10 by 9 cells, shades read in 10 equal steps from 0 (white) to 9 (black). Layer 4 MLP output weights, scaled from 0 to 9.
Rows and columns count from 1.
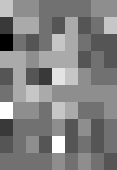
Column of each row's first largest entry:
4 1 1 7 4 1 4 1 1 9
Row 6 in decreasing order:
5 4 4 4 4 4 3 3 2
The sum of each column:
50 40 43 49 31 40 48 51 47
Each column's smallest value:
0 3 2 3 0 2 4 4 2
